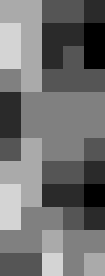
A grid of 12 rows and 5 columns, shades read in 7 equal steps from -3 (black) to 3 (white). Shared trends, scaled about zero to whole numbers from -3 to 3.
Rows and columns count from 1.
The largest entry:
2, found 5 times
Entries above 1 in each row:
0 1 1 0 0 0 0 0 1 1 0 1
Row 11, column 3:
1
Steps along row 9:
down down same down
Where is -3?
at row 2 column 5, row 3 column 5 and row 9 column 5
